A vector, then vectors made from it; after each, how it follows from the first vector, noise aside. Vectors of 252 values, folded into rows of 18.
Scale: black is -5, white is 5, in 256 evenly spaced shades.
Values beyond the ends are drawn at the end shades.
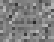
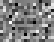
scaled up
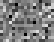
scaled up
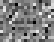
scaled up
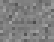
shrunk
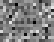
scaled up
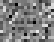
scaled up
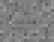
shrunk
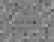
shrunk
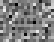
scaled up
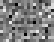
scaled up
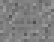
shrunk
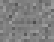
shrunk
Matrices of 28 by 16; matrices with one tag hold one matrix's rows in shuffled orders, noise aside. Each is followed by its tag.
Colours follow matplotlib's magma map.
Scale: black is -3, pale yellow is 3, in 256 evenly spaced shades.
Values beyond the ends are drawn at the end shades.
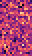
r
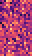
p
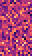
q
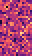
r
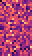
p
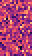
r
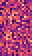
p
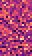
r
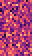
p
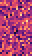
r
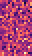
q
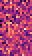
p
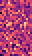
p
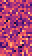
r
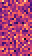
q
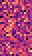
p
